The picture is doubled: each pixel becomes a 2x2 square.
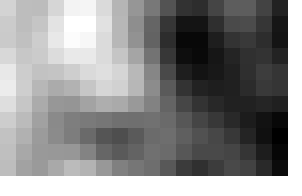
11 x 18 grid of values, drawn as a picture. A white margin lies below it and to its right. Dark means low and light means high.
Calmest part: middle right. Ninth with the highest average: top left. Slope: up to the left. Lone odd cells: none. Histogram: flat.
